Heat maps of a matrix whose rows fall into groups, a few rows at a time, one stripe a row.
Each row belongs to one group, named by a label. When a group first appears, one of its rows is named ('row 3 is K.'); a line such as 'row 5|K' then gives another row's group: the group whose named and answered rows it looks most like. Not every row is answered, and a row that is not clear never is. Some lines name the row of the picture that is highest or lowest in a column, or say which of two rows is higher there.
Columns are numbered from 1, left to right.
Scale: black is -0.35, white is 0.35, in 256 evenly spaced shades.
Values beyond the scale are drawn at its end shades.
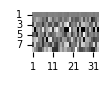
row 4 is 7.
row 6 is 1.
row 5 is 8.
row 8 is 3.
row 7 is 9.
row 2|1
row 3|9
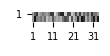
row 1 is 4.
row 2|7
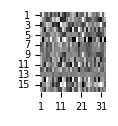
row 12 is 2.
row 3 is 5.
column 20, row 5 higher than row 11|No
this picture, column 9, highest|2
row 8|2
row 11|4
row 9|3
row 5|3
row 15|5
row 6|7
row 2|3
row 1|9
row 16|4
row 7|2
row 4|4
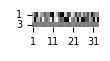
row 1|4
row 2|7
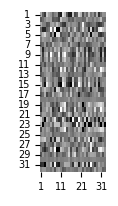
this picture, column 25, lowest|23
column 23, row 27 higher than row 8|Yes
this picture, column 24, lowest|22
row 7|2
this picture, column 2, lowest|23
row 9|7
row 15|4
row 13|5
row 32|1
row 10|7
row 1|4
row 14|4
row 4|8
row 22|4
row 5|1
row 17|2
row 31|8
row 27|8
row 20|5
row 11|8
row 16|1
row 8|7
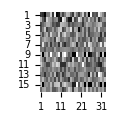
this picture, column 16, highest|4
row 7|9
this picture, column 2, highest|7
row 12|3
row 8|8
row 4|2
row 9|7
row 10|4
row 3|5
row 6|1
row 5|7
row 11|3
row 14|9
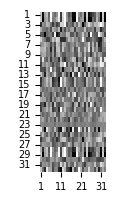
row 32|4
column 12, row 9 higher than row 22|No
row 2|7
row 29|7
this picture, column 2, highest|10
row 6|3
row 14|5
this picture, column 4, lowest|6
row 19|8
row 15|5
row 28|7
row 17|9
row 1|7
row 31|5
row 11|5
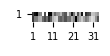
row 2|5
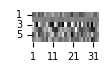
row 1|2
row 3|4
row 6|1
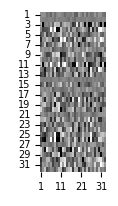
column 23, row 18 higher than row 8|Yes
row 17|1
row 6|5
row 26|8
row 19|1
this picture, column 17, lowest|11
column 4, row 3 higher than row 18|No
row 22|1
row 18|4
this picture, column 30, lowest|28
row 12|8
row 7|2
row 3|7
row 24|2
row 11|7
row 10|3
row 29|3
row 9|3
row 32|2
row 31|5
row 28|4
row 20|3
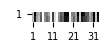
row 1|7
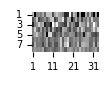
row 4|9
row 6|9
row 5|1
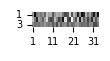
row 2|4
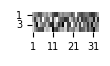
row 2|7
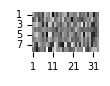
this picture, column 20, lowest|2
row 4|3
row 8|8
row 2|2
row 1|3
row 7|4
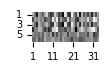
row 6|2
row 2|5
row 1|4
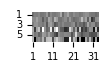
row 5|3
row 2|1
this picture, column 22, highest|5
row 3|1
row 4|7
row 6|7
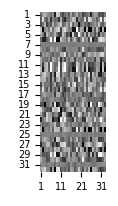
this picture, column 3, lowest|19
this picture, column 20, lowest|3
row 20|3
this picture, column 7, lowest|22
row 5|4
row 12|7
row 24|7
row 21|4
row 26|1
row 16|9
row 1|1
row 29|8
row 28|7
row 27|5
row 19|8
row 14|1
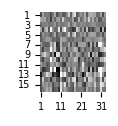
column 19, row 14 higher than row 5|No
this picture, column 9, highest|9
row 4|7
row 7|8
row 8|8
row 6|5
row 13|5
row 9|1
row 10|8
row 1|9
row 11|3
